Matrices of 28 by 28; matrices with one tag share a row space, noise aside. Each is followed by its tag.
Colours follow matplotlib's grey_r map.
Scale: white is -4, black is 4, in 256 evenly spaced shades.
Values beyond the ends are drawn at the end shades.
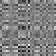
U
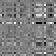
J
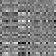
U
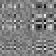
J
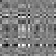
U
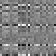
U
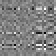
J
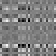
U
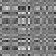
U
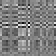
U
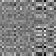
J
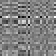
U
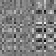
J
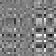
J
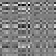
U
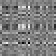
U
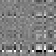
J
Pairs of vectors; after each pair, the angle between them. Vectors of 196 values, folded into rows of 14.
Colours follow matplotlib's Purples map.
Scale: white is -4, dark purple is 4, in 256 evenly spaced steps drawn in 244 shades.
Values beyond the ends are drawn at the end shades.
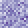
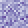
nearly parallel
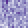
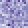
partly aligned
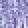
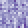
nearly opposite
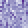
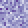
partly opposed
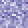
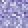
nearly parallel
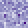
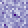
partly opposed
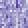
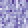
nearly opposite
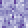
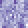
nearly parallel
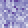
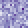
partly aligned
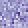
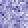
orthogonal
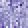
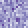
partly aligned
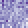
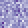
orthogonal
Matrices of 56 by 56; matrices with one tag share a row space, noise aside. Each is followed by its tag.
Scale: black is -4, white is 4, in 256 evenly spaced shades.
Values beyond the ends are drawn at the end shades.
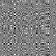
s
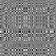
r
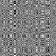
s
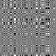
s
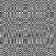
r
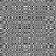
r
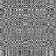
r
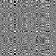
s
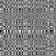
r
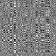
s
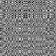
r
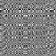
r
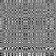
r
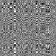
s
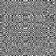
r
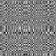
r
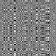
s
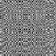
r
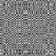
r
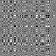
s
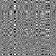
s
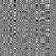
s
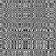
r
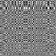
r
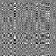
s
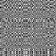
r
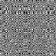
r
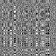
s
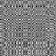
r
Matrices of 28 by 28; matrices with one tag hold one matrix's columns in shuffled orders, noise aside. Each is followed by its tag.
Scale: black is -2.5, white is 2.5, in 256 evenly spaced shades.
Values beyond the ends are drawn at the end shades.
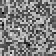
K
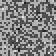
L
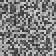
L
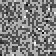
L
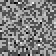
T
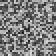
L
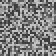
L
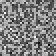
L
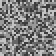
L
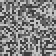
L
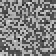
T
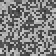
K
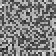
L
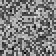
T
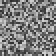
T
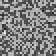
T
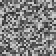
T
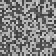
K
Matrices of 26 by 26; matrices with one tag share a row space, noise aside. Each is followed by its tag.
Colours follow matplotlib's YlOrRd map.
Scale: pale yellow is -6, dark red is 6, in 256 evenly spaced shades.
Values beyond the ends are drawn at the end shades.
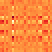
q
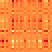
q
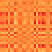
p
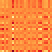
q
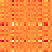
q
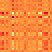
q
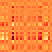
q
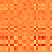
p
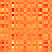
q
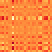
q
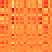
q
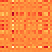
q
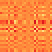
p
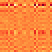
p
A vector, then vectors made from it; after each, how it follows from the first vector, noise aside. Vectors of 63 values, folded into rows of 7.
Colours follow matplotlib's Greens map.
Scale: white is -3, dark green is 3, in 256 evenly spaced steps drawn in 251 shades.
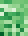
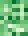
wrapped around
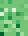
partly zeroed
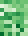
copied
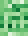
wrapped around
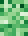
wrapped around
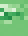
partly zeroed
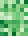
wrapped around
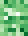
wrapped around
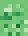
partly zeroed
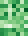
wrapped around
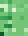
partly zeroed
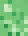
partly zeroed
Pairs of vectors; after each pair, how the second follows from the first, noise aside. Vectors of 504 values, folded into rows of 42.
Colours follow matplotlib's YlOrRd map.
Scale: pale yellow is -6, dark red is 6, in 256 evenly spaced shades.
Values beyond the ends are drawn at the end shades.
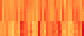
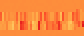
partly zeroed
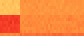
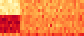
scaled up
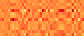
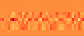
partly zeroed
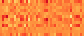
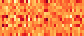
scaled up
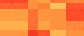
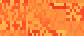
sign-scrambled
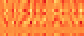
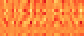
copied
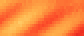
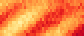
scaled up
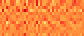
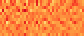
copied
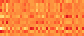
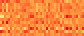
copied
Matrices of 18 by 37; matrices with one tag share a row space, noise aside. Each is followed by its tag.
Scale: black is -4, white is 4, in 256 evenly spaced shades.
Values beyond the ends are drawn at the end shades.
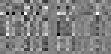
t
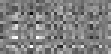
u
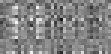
u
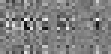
t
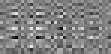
u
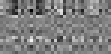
u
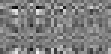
u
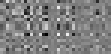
t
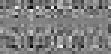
u
